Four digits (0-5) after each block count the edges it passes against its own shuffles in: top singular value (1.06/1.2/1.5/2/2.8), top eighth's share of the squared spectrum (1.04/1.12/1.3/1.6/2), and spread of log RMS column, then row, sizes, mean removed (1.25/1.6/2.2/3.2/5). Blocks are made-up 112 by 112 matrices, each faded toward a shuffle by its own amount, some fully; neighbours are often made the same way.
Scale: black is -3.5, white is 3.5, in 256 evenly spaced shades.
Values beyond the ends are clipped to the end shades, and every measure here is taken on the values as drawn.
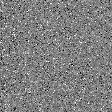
0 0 1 0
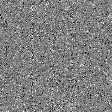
1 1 2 0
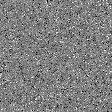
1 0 0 0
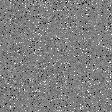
1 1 1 1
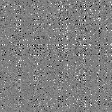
2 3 3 3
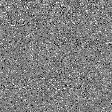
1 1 0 2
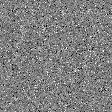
0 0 0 1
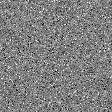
0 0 0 0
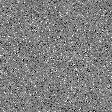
0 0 0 1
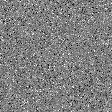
0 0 0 0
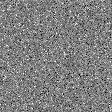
0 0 0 0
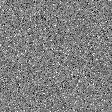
0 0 0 0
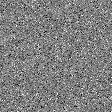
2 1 0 0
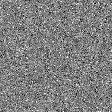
3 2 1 0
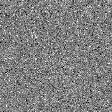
3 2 1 1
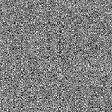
4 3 2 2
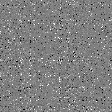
2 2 2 2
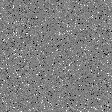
0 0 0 0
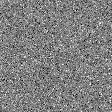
2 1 0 0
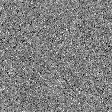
2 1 0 0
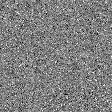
2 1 0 0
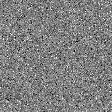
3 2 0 0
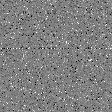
2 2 0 0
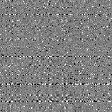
5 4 2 3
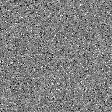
3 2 0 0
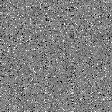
4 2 1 1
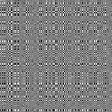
5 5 5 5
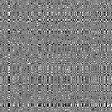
5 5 4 4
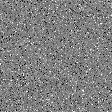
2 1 0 0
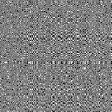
5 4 3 3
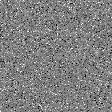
3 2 0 0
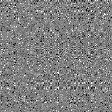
5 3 2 2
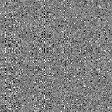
4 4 3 2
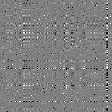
5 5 3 3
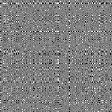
5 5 3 4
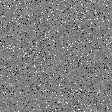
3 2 0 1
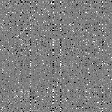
5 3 2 2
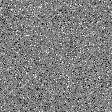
2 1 0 0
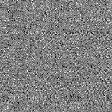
4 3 2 2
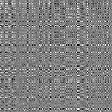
5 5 4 4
